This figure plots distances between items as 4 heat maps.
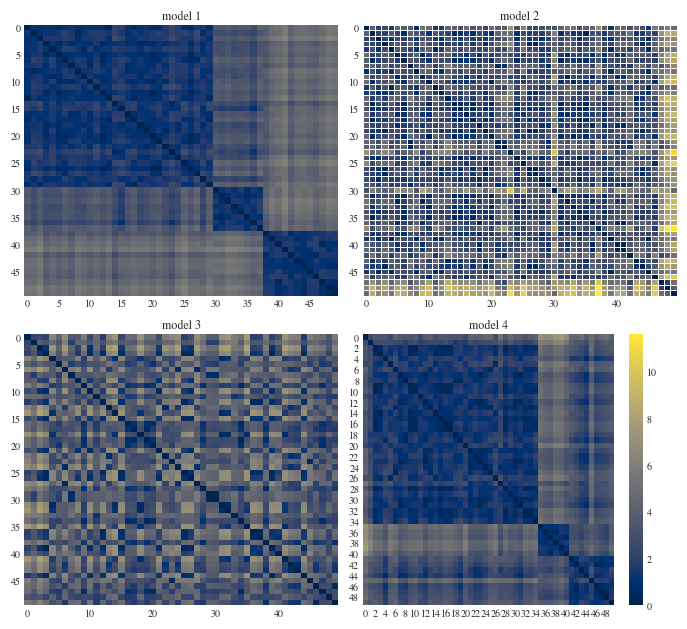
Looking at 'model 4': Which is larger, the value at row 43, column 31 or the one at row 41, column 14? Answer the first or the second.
the second
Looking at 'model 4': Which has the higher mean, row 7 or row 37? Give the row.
37
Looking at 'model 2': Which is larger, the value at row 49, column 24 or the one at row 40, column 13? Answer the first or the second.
the first
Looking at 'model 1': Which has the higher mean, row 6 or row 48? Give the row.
48
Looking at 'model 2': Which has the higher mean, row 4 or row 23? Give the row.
23
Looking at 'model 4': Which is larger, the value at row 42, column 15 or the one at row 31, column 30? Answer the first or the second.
the first
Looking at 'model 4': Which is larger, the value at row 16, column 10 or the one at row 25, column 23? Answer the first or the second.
the second
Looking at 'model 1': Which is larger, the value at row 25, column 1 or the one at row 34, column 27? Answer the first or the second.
the second
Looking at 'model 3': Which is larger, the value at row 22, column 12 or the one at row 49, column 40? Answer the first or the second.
the first
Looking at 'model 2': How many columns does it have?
50
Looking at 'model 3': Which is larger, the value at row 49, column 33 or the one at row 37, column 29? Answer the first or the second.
the second
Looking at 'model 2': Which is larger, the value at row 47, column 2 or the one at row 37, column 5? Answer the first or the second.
the first
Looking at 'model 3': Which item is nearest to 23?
45
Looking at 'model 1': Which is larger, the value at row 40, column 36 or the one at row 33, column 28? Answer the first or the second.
the first
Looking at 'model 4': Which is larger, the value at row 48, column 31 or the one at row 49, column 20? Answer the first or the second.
the second
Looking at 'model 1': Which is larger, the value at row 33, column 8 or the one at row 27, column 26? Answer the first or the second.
the first
